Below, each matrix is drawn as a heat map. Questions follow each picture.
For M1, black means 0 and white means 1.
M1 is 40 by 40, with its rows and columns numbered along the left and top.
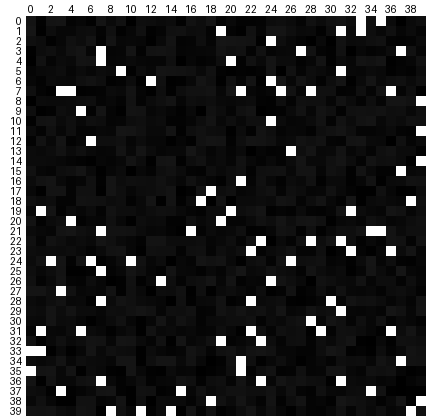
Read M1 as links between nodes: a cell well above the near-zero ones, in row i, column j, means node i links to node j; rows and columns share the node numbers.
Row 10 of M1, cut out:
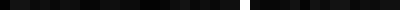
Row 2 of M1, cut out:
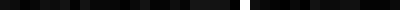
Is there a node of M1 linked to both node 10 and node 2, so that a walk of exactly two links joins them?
yes
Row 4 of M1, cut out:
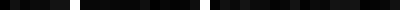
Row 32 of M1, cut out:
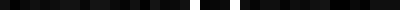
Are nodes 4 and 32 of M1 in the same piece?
yes
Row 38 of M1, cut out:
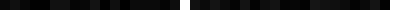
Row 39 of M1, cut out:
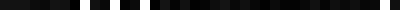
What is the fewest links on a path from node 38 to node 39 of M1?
1
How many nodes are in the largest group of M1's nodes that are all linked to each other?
2
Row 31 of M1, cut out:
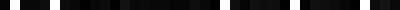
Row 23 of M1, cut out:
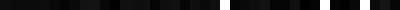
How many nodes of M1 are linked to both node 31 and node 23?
2
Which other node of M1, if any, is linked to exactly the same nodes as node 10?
node 2
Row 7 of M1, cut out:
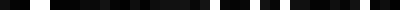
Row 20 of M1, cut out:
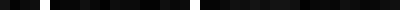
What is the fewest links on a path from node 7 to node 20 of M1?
2
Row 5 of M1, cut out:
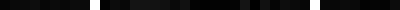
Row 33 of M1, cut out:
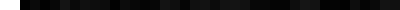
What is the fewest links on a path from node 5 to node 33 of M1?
3
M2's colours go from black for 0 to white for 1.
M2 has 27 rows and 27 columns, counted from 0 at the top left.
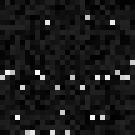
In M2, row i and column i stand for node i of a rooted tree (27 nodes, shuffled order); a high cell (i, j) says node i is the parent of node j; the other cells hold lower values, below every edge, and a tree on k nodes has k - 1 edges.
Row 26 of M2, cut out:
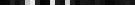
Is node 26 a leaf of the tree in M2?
no
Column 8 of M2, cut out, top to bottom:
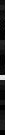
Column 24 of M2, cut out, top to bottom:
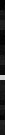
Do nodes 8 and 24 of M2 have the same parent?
yes
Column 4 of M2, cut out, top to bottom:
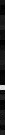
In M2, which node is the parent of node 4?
17
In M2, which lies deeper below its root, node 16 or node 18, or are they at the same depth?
node 16
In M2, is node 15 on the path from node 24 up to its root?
yes
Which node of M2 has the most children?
15
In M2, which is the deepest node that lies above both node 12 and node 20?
23
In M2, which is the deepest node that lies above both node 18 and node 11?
23
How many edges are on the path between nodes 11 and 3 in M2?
2
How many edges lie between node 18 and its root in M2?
3
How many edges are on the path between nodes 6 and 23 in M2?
7
